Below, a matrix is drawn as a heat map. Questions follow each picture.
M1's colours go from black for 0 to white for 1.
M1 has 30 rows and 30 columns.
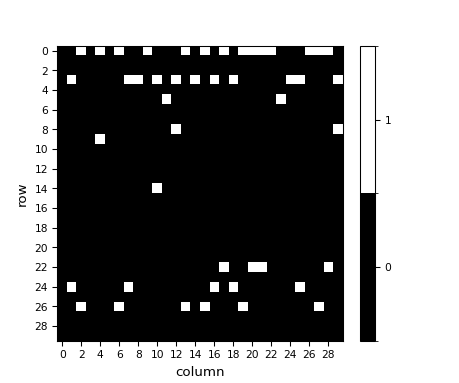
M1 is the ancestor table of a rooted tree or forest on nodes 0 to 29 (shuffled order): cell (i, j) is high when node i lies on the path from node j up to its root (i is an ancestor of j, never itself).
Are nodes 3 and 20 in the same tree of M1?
no
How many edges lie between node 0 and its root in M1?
0
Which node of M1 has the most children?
26
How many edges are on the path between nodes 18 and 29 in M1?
4
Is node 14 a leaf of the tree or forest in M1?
no
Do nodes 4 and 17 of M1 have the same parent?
no
